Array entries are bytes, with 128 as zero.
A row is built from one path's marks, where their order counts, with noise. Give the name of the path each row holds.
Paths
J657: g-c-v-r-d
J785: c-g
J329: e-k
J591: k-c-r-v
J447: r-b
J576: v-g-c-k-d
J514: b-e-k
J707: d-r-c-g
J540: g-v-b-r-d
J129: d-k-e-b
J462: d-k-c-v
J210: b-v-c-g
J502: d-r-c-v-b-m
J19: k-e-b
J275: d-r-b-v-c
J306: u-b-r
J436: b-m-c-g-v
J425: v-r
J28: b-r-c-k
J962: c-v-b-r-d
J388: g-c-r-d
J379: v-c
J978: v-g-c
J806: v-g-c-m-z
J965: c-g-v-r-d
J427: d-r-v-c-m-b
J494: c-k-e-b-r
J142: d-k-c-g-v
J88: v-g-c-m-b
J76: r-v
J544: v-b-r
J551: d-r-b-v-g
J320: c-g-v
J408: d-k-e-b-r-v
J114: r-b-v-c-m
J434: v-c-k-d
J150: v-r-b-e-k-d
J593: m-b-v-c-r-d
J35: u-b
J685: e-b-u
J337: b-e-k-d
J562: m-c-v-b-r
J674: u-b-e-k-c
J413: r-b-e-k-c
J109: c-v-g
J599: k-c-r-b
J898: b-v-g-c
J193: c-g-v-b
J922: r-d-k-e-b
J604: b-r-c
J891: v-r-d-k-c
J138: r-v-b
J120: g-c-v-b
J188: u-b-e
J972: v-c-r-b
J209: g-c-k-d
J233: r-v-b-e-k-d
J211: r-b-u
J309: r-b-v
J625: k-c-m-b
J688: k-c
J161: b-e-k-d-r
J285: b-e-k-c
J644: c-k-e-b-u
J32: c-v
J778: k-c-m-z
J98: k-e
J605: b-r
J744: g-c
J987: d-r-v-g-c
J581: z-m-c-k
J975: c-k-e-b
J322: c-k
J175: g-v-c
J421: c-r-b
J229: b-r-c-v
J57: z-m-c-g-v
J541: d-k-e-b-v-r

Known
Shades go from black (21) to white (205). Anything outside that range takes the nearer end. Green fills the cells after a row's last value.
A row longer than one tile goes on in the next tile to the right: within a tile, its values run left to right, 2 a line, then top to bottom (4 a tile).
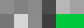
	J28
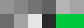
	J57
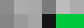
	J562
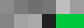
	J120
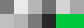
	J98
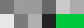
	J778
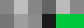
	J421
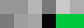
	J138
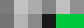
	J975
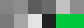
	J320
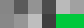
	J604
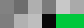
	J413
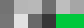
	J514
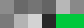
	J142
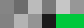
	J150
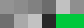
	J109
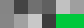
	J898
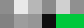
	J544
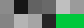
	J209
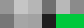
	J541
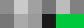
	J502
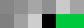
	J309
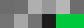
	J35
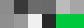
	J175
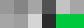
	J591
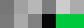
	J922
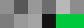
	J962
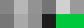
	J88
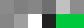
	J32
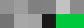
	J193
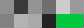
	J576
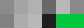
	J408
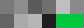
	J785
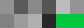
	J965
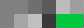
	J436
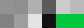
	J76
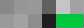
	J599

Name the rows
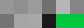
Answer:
J551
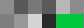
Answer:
J987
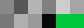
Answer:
J233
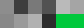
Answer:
J657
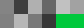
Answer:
J337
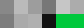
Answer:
J114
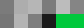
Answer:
J129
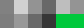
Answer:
J605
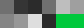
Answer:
J744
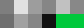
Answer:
J494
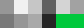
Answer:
J425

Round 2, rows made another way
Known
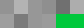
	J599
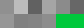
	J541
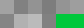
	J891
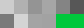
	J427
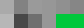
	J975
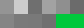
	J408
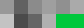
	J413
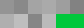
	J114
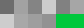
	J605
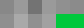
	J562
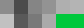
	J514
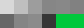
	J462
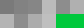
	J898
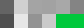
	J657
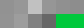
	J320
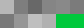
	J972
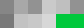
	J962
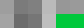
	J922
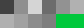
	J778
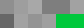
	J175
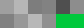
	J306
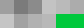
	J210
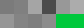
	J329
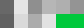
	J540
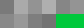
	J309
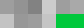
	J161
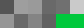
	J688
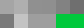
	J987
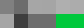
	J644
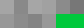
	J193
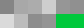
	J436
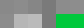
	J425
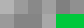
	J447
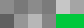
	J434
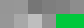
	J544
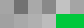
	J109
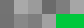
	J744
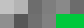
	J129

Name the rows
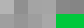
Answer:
J421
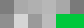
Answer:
J965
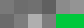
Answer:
J379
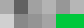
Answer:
J28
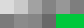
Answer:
J142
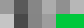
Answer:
J285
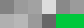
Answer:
J229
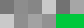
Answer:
J604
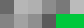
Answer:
J591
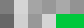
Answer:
J388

